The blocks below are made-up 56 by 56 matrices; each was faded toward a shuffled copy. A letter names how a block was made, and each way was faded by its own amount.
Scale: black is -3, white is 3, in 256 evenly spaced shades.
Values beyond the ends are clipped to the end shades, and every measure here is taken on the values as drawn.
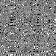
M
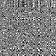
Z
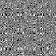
Z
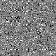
M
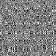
Z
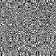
Z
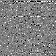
M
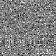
M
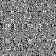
M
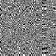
Z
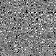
M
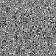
M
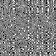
Z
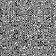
M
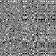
Z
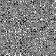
M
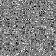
M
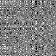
Z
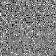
M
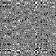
Z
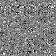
M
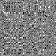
Z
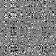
Z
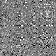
M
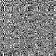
Z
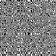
Z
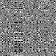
Z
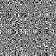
Z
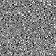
M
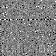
M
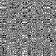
Z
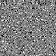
M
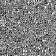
M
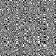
Z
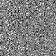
M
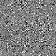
M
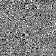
M
